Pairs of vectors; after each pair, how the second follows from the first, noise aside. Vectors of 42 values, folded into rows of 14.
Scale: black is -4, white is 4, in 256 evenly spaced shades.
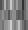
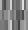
sign-scrambled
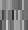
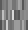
sign-scrambled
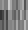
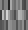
sign-scrambled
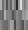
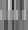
shuffled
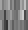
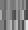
shuffled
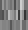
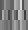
sign-scrambled
